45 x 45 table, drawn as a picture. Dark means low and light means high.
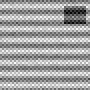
Horizontal stripes repeat 8 times down the table. In the top right lies a patch that is lower than the rest. The ninth with the lowest average is the top right. The values follow a bell shape.
